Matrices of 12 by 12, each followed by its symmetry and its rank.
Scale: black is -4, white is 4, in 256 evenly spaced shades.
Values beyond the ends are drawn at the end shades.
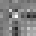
symmetric, rank two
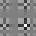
symmetric, rank one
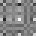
symmetric, rank two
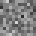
antisymmetric, full rank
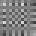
symmetric, rank one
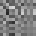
antisymmetric, rank two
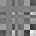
symmetric, rank one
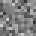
antisymmetric, full rank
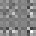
symmetric, rank two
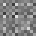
symmetric, rank two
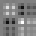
symmetric, rank one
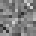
antisymmetric, full rank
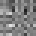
antisymmetric, rank two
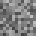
antisymmetric, full rank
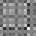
symmetric, rank one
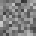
antisymmetric, full rank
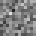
antisymmetric, full rank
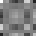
symmetric, rank one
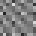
antisymmetric, rank two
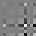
symmetric, rank one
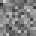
antisymmetric, full rank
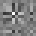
symmetric, rank two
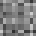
antisymmetric, rank two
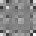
symmetric, rank two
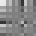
symmetric, rank one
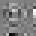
antisymmetric, rank two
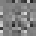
antisymmetric, rank two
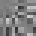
antisymmetric, rank two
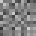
symmetric, rank two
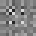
symmetric, rank two
